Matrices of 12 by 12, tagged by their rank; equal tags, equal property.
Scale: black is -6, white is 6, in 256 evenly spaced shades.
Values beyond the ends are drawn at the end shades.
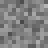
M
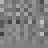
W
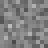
M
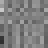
W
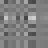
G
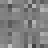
W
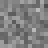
M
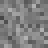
M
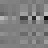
G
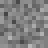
M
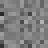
W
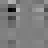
G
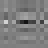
G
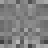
W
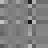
G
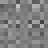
W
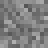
M
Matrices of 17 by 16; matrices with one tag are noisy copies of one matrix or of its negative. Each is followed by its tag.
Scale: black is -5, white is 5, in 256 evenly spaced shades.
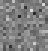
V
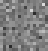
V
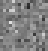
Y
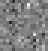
Y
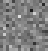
V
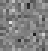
Y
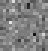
Y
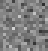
V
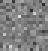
V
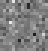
Y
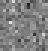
Y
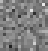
V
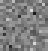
V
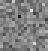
V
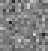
Y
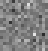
Y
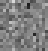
Y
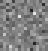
V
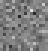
V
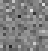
V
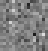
Y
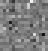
Y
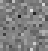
V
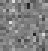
Y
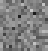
V
